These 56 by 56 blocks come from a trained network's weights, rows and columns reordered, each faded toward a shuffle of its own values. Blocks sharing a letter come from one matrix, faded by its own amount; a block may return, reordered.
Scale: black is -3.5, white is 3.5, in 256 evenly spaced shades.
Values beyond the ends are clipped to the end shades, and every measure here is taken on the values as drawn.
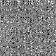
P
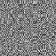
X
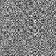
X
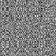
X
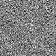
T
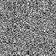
T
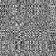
X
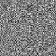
X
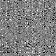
P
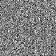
T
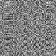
X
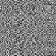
X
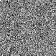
T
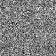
T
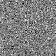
T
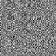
X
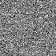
T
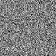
T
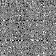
P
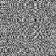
X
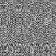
X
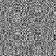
X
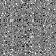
P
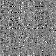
P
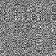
X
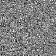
T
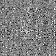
P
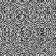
X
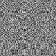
X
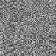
X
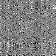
P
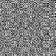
X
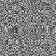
X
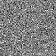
T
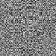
X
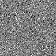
T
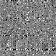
P
